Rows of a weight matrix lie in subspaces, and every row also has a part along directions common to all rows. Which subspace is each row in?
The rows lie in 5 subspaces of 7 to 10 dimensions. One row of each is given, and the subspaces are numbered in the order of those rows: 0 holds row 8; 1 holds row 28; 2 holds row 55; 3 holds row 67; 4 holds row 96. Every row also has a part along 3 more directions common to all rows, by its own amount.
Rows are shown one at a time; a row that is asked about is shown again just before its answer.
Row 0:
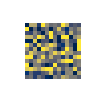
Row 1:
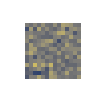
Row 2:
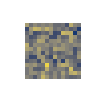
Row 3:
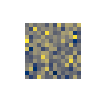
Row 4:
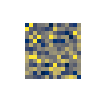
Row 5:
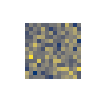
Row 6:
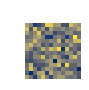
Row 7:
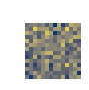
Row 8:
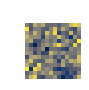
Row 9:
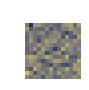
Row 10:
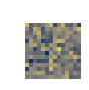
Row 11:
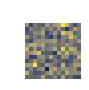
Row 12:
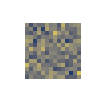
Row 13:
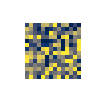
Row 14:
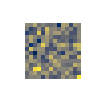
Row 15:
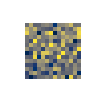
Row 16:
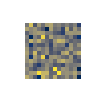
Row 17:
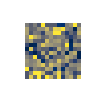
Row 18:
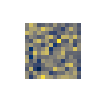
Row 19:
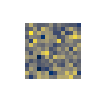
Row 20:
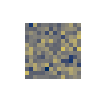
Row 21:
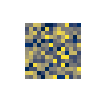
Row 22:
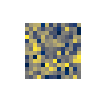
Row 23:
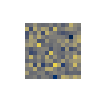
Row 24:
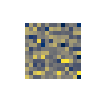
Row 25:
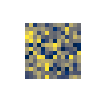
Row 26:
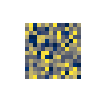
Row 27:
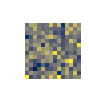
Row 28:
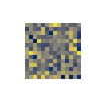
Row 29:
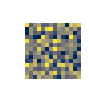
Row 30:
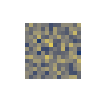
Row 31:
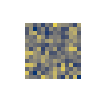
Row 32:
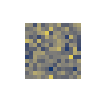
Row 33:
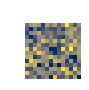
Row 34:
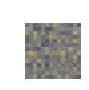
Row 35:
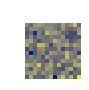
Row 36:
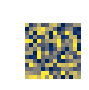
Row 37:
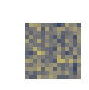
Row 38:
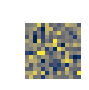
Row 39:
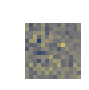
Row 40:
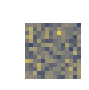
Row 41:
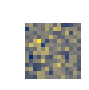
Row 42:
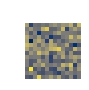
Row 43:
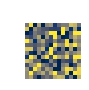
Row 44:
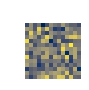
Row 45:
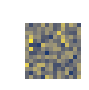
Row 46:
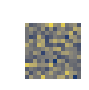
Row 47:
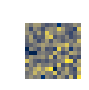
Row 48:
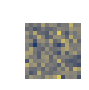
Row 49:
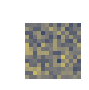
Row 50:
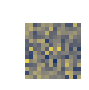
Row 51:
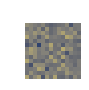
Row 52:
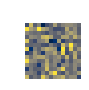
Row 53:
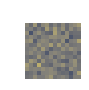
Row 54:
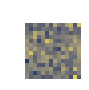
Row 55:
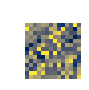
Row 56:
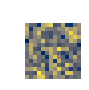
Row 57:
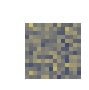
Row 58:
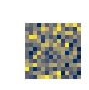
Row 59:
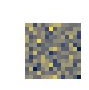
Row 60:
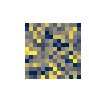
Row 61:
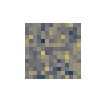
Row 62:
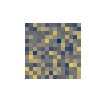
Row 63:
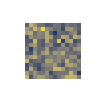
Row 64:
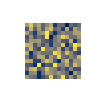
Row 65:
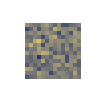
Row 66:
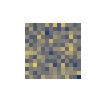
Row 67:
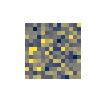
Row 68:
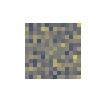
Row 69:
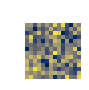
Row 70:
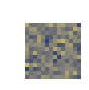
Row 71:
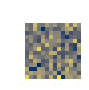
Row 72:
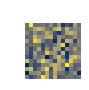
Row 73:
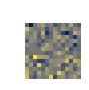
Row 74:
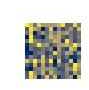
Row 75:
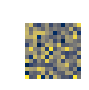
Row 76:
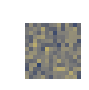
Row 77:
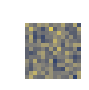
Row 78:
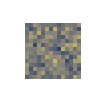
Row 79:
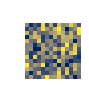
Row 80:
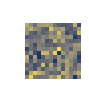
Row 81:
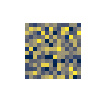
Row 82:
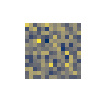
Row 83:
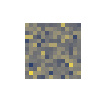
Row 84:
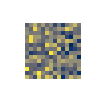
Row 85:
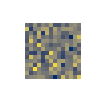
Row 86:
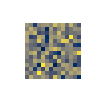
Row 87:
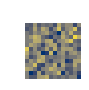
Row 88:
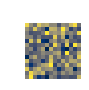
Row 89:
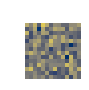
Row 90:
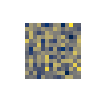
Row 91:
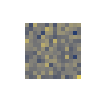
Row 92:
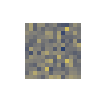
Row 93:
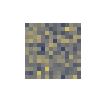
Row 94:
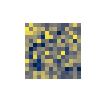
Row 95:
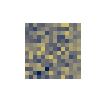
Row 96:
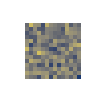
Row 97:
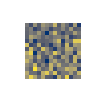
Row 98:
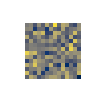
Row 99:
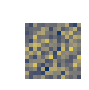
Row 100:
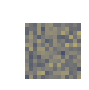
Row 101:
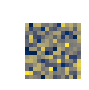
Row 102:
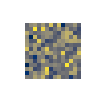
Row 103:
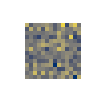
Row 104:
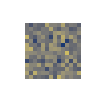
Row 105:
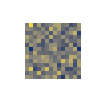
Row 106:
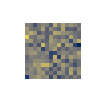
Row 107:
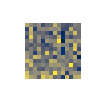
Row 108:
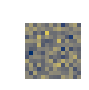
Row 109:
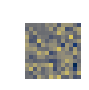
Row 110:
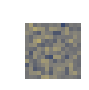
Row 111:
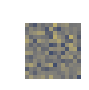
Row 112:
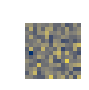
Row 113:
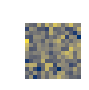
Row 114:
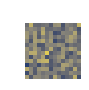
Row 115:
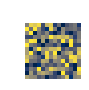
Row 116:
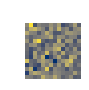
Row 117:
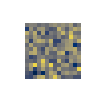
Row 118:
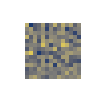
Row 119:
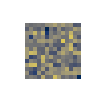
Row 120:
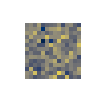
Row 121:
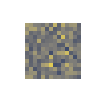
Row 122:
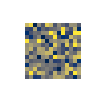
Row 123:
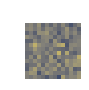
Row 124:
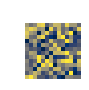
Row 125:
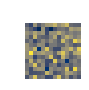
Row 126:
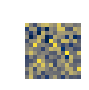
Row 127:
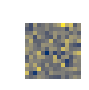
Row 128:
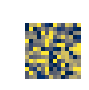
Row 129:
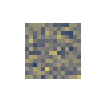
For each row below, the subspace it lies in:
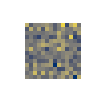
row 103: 1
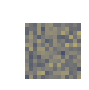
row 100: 0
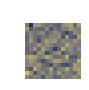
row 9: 4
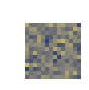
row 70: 3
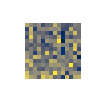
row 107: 1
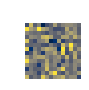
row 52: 0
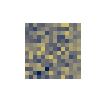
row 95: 2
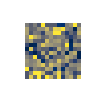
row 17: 2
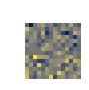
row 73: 4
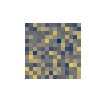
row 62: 3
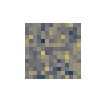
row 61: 3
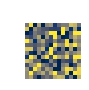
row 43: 0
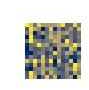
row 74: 4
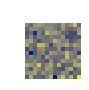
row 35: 3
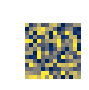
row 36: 1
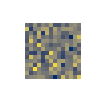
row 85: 3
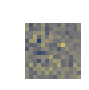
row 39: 4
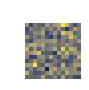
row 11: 2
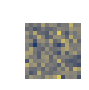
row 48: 2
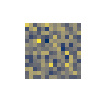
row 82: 0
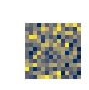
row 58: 2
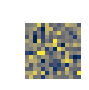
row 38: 4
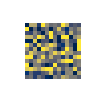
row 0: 1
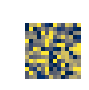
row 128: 3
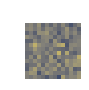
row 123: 2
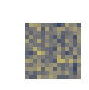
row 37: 4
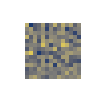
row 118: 4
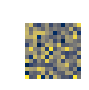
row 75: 3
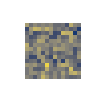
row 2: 1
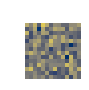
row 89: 0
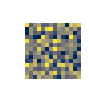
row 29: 1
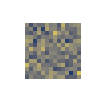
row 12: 0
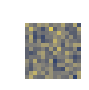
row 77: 4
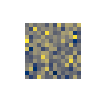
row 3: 1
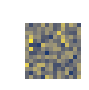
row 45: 2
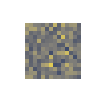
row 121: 0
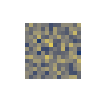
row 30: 1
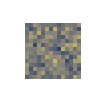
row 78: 0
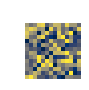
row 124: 0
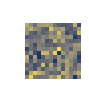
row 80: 2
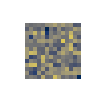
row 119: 4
